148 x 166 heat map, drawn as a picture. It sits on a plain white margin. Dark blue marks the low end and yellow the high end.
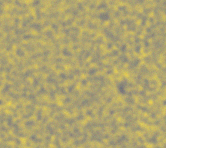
The values follow a bell shape. The texture is blotchy. Overall the values sit about 70% of the way up the scale. There is no seam. There is no overall slope.
